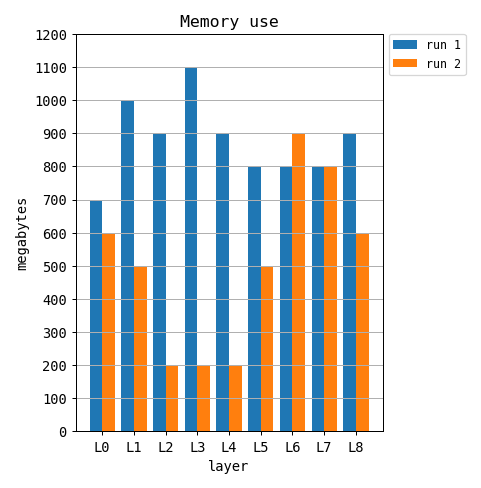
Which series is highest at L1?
run 1
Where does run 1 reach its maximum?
L3
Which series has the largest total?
run 1
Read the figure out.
Title: Memory use
x-axis: layer, ticks L0 L1 L2 L3 L4 L5 L6 L7 L8
y-axis: megabytes, ticks 0 100 200 300 400 500 600 700 800 900 1000 1100 1200
Legend: run 1, run 2
Values:
run 1: 700 1000 900 1100 900 800 800 800 900
run 2: 600 500 200 200 200 500 900 800 600
